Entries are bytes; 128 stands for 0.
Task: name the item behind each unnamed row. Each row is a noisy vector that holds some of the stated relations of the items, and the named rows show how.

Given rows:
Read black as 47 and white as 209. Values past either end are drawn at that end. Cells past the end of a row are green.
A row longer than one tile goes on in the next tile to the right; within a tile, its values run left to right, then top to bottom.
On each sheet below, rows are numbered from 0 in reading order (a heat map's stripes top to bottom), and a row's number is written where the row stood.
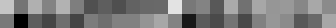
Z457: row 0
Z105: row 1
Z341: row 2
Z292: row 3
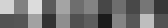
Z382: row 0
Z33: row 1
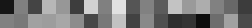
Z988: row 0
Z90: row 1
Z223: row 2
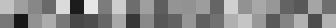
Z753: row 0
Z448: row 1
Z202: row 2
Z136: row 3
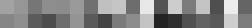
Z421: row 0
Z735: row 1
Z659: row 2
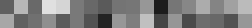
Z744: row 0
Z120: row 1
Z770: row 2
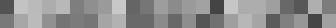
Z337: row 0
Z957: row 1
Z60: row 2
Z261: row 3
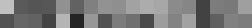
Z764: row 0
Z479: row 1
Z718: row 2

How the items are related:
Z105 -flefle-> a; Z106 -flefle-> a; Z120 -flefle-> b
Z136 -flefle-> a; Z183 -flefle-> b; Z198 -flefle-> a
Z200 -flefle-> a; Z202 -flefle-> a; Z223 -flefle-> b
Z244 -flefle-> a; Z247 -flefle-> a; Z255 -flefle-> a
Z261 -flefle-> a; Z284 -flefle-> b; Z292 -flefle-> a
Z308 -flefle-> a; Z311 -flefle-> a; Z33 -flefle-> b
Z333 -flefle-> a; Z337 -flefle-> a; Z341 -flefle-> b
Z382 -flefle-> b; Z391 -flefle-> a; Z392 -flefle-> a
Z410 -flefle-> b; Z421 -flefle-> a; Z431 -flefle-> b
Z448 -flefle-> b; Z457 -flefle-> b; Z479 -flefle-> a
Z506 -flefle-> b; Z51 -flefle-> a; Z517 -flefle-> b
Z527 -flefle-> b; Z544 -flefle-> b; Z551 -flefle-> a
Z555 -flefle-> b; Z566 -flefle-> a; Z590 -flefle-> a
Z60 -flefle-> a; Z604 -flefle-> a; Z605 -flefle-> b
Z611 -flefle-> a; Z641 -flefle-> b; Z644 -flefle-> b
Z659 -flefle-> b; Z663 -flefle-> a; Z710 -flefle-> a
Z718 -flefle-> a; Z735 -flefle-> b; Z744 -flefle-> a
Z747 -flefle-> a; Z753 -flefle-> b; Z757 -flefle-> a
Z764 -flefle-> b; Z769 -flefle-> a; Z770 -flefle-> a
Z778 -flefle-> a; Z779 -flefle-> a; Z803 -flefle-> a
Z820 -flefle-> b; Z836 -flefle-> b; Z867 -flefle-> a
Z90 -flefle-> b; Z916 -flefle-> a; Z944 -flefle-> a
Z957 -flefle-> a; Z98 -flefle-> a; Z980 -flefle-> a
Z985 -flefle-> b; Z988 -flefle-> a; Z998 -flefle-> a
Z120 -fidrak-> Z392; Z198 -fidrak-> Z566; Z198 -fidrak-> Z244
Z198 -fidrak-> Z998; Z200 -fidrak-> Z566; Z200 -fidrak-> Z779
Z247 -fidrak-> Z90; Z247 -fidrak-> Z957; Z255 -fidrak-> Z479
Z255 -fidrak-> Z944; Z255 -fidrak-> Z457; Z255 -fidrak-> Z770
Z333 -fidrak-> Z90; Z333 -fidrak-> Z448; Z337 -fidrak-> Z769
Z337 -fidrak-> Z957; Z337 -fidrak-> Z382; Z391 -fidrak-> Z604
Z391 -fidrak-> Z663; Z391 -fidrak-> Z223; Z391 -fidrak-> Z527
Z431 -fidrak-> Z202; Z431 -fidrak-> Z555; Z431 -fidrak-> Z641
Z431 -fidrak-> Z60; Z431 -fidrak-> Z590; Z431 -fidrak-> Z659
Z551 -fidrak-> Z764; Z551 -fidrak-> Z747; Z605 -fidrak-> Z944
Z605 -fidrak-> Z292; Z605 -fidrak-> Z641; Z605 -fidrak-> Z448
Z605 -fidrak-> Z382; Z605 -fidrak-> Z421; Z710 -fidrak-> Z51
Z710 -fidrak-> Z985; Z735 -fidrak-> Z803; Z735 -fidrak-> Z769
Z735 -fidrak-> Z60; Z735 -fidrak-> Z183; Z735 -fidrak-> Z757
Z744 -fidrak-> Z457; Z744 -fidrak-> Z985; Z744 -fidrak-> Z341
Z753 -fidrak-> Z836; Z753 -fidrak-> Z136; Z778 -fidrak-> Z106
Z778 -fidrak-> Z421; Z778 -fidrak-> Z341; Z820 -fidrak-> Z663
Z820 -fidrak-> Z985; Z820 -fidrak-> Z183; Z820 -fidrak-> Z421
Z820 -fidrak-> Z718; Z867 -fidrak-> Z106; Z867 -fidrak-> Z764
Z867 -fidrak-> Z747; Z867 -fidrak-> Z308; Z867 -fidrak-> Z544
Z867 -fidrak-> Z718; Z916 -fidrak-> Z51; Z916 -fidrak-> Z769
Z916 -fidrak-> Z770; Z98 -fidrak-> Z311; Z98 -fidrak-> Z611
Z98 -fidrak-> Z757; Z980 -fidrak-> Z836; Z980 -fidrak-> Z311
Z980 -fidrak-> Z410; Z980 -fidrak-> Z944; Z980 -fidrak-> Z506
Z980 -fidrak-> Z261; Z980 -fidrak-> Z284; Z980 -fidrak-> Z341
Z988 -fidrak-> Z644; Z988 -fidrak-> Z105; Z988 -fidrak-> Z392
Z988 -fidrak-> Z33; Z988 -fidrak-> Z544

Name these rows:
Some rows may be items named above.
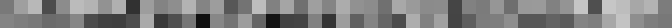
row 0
Z769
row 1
Z183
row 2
Z604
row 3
Z985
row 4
Z944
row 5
Z718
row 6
Z51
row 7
Z337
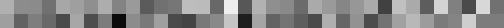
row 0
Z944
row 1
Z604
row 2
Z735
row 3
Z944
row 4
Z60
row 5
Z98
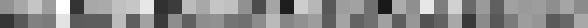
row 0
Z431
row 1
Z605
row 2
Z916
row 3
Z867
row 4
Z311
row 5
Z448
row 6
Z292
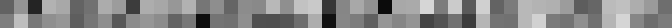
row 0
Z551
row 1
Z803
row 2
Z663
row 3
Z820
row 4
Z757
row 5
Z641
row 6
Z333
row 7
Z247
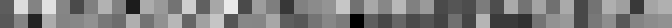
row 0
Z391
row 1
Z611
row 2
Z980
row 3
Z106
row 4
Z457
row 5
Z544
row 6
Z517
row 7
Z803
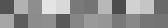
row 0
Z255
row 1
Z778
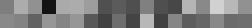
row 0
Z757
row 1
Z544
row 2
Z710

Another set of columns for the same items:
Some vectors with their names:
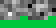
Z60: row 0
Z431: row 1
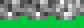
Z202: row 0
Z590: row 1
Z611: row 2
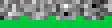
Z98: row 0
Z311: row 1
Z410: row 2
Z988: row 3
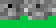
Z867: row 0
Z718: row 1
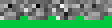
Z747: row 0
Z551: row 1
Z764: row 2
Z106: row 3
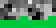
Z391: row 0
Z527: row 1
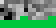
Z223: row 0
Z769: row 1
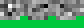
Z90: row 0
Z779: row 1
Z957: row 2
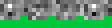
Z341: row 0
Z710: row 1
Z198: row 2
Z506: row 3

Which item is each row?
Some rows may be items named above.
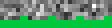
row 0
Z255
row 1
Z98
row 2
Z820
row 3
Z448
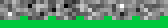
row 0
Z60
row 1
Z431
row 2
Z988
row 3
Z51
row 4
Z341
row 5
Z51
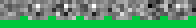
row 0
Z421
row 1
Z341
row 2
Z90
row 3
Z341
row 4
Z803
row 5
Z988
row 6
Z641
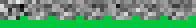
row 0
Z136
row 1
Z261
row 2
Z770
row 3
Z744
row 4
Z957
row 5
Z770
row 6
Z337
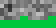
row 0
Z663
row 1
Z944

